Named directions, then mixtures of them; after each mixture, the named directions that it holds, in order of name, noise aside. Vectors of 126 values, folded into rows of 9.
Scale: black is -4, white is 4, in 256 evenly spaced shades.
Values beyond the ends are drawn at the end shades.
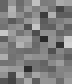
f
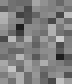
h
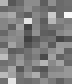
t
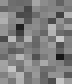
h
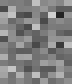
f, h, t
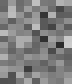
f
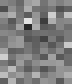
f, t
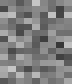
f, h, t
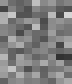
f, h, t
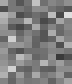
f, h, t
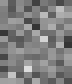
f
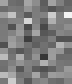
t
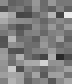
h, t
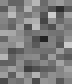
f, t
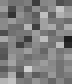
f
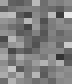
f, h, t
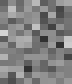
f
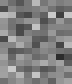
f, h, t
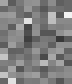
t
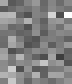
h, t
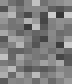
f, h, t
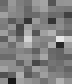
f, h, t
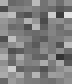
f, h, t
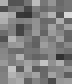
h, t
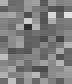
f, t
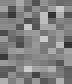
f, t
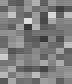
f, t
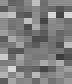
f, h, t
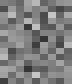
f, t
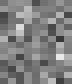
h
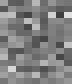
f, h, t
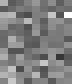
h, t
